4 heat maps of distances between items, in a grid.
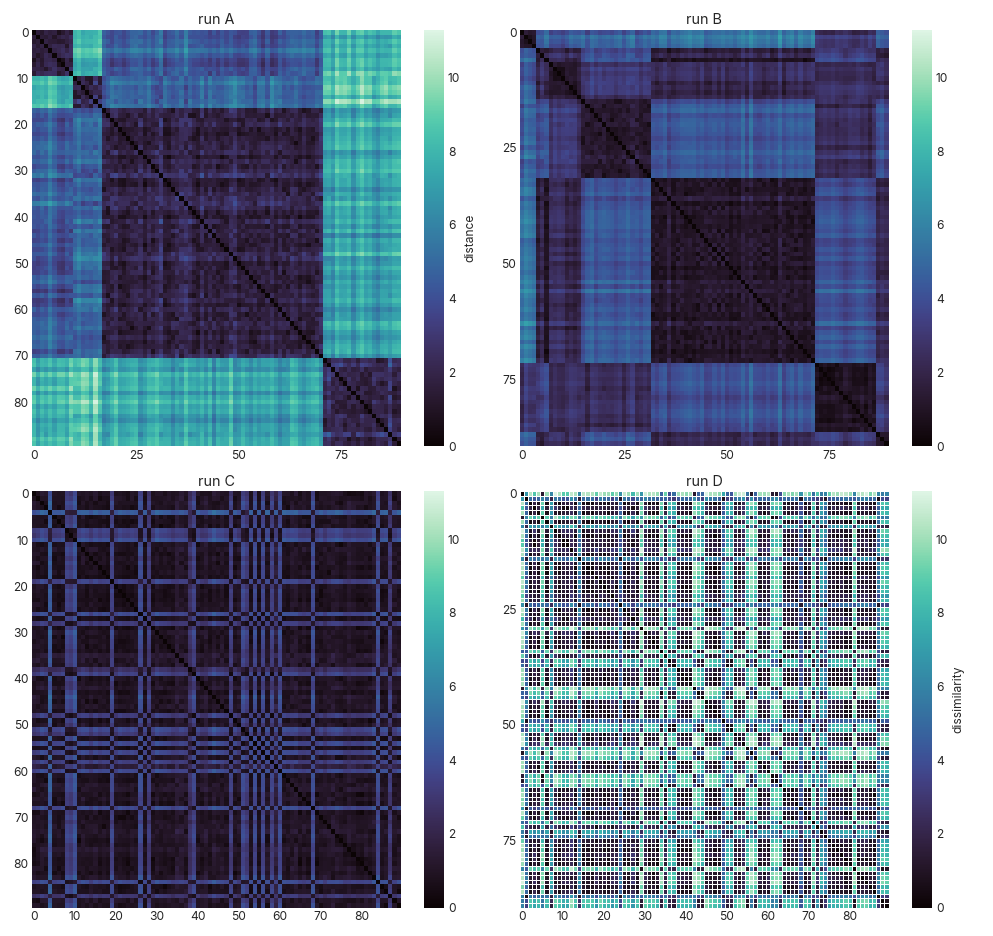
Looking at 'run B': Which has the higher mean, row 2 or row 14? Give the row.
2
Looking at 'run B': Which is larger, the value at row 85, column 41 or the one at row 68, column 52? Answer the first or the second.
the first
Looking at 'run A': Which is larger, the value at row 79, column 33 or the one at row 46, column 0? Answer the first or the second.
the first
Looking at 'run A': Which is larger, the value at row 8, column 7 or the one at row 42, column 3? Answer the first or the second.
the second
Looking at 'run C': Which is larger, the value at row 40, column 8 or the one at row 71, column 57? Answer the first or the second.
the first
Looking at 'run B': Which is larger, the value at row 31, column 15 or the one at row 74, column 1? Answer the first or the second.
the second
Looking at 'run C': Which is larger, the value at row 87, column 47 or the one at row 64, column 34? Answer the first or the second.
the first
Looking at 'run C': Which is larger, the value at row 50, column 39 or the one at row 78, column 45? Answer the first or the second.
the first
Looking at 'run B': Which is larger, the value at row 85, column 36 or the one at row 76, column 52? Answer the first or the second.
the second
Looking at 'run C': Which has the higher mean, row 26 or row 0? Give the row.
26
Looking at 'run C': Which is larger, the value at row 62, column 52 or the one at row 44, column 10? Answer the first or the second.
the second
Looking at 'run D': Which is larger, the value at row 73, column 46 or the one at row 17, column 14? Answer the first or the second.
the first
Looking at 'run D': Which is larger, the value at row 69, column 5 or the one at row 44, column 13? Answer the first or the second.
the first
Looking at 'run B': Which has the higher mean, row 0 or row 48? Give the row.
0
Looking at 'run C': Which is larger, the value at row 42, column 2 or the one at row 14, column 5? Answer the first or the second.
the first
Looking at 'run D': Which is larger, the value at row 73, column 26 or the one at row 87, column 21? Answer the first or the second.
the first
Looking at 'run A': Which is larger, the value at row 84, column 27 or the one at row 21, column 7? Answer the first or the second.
the first
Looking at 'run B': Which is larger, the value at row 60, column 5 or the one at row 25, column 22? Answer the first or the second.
the first
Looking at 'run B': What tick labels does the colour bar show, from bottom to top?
0, 2, 4, 6, 8, 10
